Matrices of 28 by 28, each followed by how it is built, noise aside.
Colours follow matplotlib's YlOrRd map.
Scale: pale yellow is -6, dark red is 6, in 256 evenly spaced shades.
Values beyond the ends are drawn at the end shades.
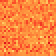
low rank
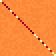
diagonal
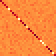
diagonal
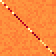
diagonal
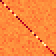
diagonal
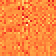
low rank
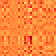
low rank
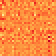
low rank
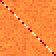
diagonal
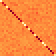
diagonal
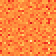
low rank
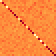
diagonal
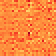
low rank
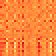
low rank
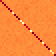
diagonal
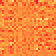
low rank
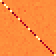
diagonal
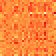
low rank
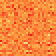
low rank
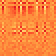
low rank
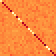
diagonal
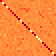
diagonal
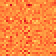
low rank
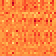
low rank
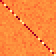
diagonal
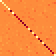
diagonal
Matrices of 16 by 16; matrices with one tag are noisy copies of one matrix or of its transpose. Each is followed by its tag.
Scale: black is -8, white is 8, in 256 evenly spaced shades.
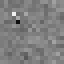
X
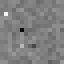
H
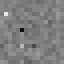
H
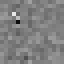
X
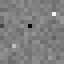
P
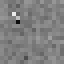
X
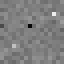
P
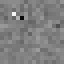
X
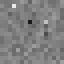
H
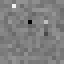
H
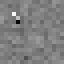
X
